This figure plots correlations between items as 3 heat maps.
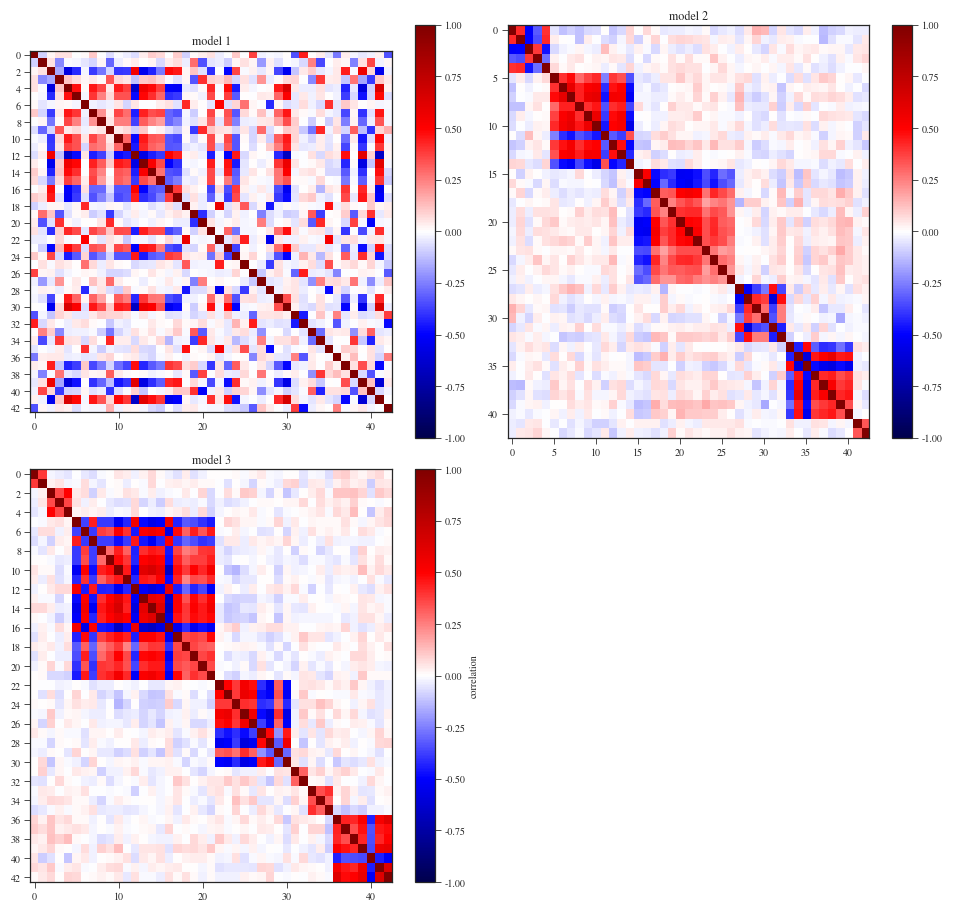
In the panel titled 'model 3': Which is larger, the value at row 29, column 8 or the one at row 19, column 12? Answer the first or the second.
the first
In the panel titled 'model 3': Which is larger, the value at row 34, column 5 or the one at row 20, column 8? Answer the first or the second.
the second
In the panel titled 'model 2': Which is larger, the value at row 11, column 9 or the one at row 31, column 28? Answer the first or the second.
the first
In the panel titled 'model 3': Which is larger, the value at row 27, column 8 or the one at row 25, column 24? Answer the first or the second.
the second
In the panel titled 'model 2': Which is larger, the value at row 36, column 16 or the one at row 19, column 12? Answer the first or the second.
the second
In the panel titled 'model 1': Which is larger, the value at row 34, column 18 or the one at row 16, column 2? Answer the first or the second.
the second
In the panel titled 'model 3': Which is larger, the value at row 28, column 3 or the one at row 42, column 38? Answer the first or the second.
the second
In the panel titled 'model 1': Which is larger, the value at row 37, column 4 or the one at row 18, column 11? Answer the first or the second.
the second
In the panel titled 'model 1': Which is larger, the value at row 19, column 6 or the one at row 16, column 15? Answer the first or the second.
the first
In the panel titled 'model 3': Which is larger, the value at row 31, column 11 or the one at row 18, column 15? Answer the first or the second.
the second
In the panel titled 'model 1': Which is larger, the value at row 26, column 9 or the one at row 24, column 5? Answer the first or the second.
the first
